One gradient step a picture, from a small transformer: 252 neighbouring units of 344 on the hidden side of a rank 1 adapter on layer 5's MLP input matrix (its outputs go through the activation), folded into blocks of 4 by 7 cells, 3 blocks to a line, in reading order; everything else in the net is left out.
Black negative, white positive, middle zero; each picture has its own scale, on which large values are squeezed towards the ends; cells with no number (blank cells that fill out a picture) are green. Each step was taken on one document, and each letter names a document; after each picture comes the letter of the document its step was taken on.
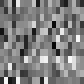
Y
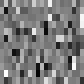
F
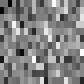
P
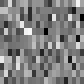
P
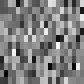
F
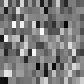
Y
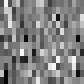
Y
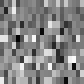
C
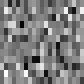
P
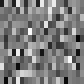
F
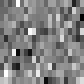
F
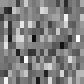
C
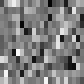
F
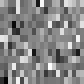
Y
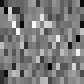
Y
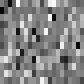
P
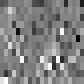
Y
